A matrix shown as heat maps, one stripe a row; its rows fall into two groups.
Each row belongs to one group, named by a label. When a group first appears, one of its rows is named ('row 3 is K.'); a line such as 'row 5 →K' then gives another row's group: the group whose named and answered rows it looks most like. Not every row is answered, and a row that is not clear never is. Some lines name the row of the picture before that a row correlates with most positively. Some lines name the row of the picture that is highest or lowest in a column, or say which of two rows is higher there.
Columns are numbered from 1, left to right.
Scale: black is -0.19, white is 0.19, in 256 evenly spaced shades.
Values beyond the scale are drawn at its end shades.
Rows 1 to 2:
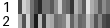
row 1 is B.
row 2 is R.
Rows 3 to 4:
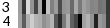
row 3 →R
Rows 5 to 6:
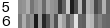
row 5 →R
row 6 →B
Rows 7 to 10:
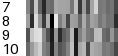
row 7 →R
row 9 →B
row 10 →B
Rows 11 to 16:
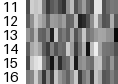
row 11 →B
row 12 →R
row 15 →B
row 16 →R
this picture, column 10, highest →12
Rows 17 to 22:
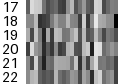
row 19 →R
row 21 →R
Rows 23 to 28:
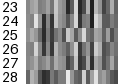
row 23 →R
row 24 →R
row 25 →B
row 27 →R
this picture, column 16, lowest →28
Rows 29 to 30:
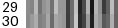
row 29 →R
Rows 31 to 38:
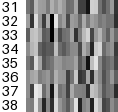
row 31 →R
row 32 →R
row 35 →R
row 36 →R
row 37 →R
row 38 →R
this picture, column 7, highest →31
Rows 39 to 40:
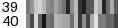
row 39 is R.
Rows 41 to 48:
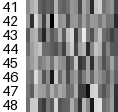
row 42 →R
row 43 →B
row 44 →B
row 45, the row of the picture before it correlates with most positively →39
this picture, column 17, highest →47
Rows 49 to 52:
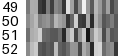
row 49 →B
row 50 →R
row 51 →B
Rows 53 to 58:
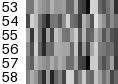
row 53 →R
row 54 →B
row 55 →R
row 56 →R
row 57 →R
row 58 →B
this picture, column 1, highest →55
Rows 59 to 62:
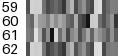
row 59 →B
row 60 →R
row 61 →R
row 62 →B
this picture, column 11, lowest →61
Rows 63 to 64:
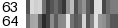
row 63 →B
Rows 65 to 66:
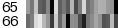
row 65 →B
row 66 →R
